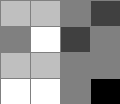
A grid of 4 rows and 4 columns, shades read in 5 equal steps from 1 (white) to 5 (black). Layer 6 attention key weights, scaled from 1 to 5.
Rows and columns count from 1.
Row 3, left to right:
2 2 3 3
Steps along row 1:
same up up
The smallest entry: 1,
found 3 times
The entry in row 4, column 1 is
1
